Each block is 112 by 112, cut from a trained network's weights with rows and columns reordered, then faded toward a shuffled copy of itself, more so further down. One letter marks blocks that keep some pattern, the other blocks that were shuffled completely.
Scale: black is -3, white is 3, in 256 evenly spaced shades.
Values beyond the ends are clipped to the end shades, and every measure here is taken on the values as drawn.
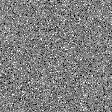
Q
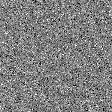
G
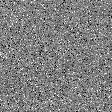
G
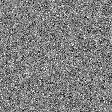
G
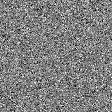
Q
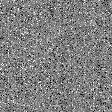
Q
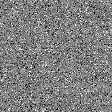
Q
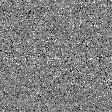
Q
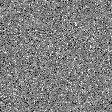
Q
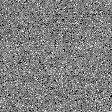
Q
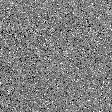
Q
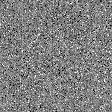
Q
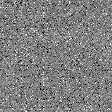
Q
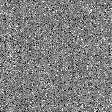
Q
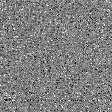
Q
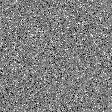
G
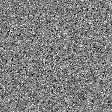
Q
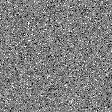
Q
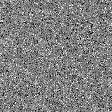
Q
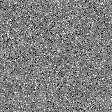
G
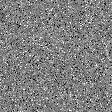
G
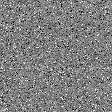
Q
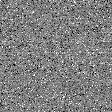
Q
